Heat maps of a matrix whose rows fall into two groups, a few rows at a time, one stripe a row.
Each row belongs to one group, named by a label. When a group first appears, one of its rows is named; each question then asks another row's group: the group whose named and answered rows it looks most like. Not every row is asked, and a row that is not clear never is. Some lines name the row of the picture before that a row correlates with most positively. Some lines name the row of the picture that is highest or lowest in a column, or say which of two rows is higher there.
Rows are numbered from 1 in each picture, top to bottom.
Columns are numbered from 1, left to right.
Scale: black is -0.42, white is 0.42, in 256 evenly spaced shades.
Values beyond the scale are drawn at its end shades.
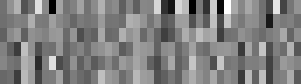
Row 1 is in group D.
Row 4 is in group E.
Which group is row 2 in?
D
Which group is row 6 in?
E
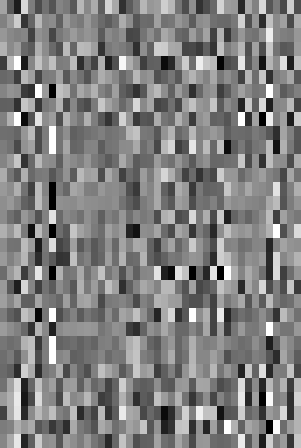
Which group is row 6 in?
E
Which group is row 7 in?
D
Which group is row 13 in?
E
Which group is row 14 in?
D
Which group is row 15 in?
D
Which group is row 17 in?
D
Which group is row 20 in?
D
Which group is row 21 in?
E
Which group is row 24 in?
D
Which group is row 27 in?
E
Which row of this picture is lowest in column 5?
17
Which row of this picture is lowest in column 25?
20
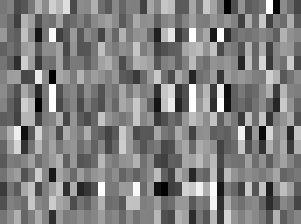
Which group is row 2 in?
E
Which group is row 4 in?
E
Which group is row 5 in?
E
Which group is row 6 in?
D
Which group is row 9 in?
E
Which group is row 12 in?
E
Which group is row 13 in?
D
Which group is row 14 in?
E
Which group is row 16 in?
D
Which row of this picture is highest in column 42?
5
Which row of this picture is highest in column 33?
16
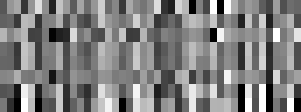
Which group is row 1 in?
D
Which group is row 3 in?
D
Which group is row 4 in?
E
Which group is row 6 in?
D
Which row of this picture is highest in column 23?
1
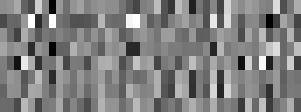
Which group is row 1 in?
D
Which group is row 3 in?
E
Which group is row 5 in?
E
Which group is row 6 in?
D
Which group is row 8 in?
E
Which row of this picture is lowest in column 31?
4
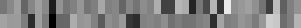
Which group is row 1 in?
D
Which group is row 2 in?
D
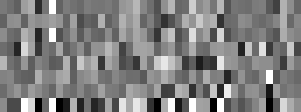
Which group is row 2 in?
E
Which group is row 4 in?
E
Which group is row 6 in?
D
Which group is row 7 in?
D
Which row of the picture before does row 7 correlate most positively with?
1
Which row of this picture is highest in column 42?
4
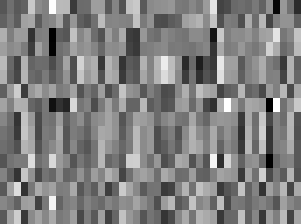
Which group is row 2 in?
E
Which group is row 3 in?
D
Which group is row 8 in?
D
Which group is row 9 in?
E
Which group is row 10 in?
E
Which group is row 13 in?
E
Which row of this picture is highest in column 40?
8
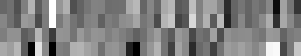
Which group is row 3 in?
D
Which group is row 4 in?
D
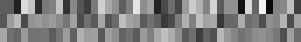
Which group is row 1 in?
E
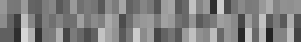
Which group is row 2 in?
E
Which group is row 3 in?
E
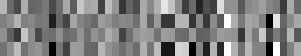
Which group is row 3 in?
E
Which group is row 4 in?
D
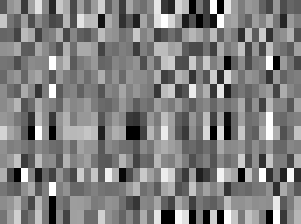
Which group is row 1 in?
D
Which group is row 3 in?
E
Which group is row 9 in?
D
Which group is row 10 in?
D
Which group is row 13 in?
E
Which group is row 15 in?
D
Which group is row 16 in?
D
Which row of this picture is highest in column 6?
10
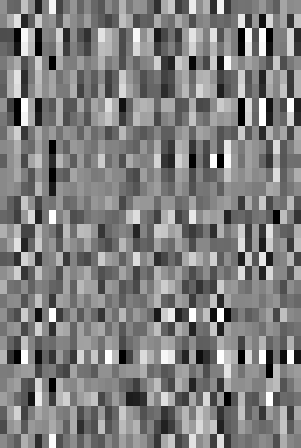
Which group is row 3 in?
E
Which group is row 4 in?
E
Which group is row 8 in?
E
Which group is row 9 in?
E
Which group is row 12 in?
D
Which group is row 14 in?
D
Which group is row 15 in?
E
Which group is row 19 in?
E
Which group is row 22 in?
D
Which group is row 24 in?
D
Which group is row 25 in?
E
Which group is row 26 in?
E
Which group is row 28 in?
D
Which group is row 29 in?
D
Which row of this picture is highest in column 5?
16
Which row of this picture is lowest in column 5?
29
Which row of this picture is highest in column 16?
26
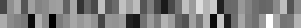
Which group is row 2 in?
D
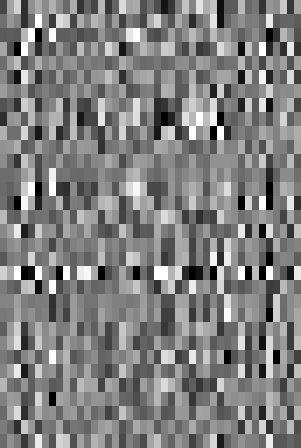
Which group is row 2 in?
D
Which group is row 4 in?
E
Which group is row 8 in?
E
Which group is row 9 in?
E
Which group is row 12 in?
E
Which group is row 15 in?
E
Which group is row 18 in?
D
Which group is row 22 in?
D
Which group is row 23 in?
D
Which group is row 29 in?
D
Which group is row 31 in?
E
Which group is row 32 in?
D
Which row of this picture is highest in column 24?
20
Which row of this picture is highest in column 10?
20
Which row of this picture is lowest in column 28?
20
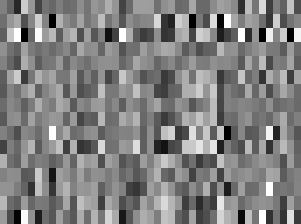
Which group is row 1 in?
E
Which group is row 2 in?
D
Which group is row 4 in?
E
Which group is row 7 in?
E
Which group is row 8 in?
D
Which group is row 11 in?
E
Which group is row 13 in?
D
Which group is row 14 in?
D
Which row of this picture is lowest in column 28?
2
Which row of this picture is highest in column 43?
3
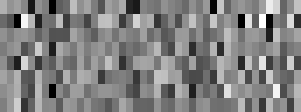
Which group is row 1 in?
D
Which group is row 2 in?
E
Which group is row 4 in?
D
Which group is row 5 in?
E
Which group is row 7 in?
D
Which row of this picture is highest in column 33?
7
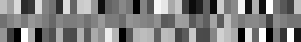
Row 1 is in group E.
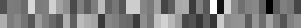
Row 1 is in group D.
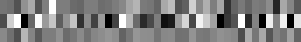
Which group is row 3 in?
E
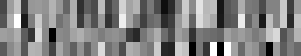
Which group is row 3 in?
D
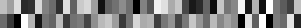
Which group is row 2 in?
E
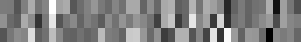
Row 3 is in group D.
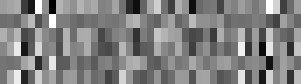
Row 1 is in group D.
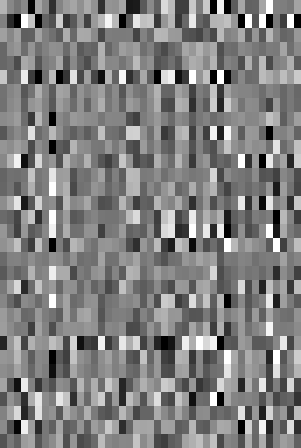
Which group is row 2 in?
E
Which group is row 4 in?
E
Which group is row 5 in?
E
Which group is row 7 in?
D
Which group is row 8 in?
D
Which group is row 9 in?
D
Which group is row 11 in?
D
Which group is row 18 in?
D
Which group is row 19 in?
E
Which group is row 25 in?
E
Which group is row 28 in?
E
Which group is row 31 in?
E
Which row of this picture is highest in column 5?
10
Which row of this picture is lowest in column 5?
1
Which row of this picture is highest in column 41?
25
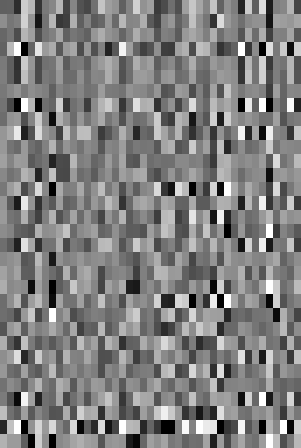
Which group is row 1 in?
E
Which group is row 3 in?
E
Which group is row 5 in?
E
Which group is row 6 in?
E
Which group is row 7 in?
D
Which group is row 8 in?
E
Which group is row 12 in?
D
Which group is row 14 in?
D
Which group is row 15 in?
E
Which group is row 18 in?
E
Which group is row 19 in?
D
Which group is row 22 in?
D
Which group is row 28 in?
D
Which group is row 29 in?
E
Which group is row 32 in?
D
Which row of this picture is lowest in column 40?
23
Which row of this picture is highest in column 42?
8
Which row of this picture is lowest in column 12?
31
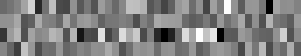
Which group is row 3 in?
E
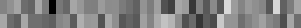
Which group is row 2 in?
E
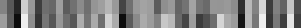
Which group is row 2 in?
E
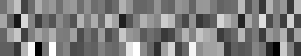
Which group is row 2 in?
E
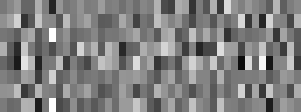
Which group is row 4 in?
E
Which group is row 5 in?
E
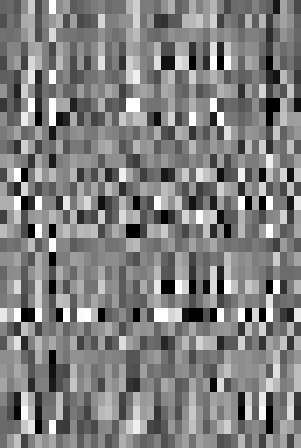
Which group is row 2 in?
E
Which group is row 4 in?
D
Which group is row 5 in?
D
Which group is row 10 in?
D
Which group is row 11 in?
E
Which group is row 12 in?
D
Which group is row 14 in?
E
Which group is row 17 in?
D
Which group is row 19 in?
D
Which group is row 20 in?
D
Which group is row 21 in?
D
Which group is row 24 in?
E
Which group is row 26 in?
D
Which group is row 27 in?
D
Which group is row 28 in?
D
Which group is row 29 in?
E
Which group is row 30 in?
E
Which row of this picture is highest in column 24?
23
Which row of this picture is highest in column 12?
23
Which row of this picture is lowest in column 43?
8
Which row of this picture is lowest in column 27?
23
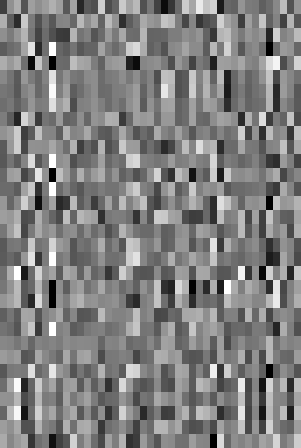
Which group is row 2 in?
E
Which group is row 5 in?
D
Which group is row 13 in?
D
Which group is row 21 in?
D
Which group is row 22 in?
D
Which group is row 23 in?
E
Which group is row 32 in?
D
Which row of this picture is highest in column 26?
21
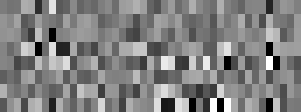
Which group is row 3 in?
D
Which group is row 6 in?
E
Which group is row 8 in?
D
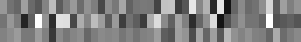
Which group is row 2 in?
D
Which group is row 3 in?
D
